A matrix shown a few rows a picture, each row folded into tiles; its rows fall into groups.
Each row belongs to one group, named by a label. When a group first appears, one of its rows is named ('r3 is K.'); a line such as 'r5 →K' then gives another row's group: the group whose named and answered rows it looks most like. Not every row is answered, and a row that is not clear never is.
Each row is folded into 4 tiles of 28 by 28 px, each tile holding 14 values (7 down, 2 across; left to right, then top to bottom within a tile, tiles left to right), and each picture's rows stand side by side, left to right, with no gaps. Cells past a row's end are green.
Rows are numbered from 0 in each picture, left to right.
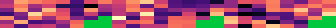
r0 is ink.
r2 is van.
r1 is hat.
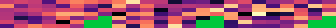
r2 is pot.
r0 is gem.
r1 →hat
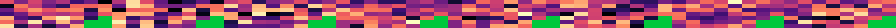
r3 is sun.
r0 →hat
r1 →hat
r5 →hat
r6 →gem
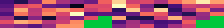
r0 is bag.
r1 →ink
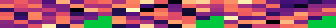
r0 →ink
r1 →ink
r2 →hat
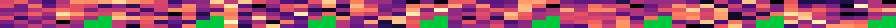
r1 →van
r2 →van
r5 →sun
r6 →sun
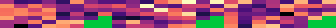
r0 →sun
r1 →bag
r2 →van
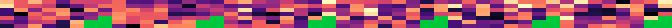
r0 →ink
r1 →sun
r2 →van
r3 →hat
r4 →pot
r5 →van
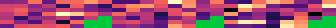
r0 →gem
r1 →bag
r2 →bag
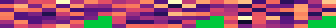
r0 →gem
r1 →gem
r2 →van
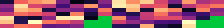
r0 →hat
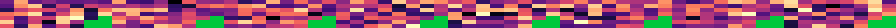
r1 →sun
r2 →bag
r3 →ink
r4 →pot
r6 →bag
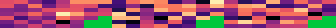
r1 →van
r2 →bag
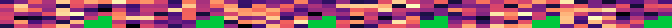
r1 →van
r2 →sun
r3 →bag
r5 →sun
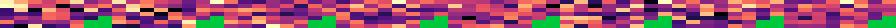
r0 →ink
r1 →ink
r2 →sun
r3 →gem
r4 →gem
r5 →van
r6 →pot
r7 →bag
